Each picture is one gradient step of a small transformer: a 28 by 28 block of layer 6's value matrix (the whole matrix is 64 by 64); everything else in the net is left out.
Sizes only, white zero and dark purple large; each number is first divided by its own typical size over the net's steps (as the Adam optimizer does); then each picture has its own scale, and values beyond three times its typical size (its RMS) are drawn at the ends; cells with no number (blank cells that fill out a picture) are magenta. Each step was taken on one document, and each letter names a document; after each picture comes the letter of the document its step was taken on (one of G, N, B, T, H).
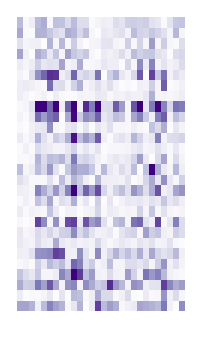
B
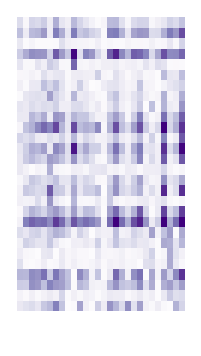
B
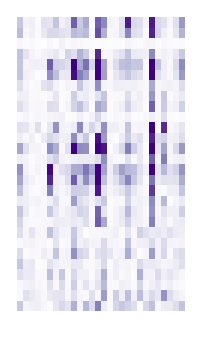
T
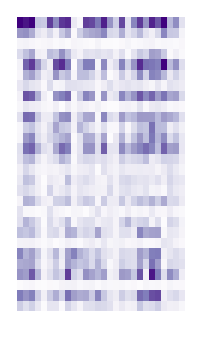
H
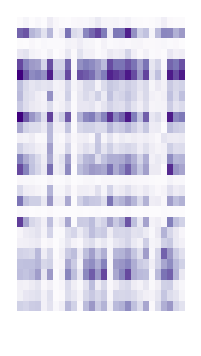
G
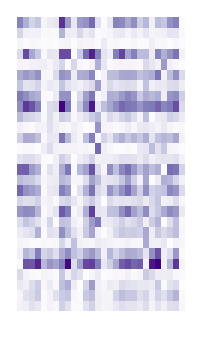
H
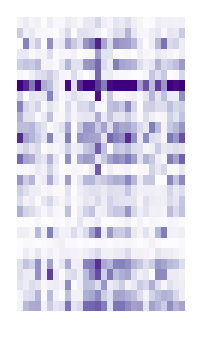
G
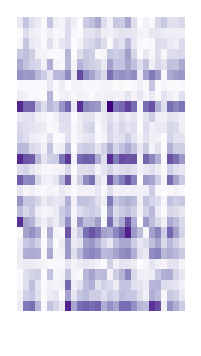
G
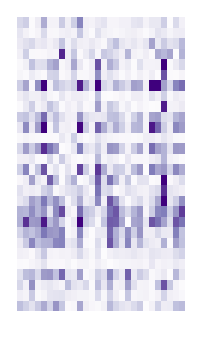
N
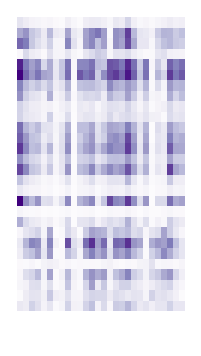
G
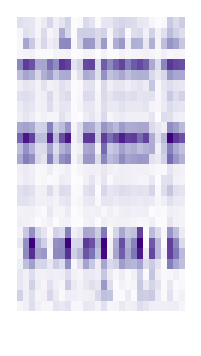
G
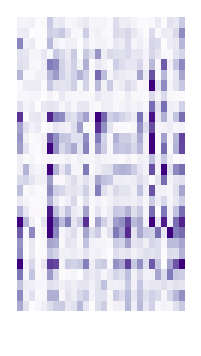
T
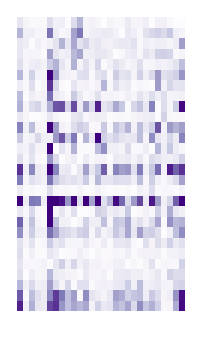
T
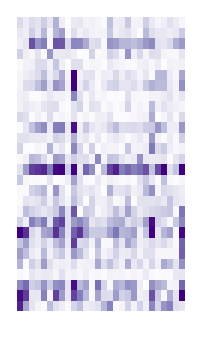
B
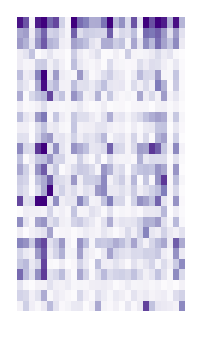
N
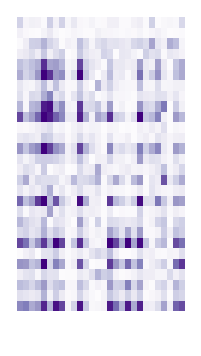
N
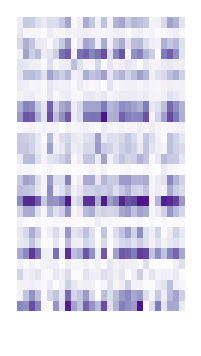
H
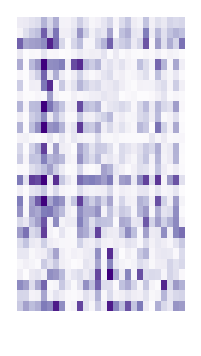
N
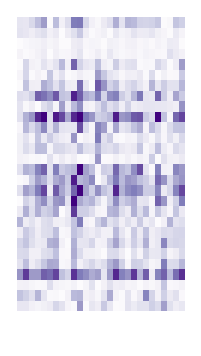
B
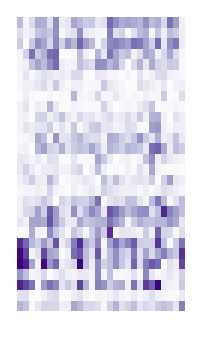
B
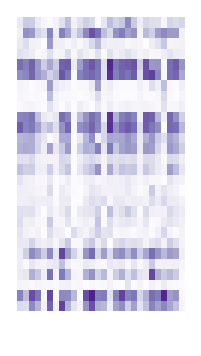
G
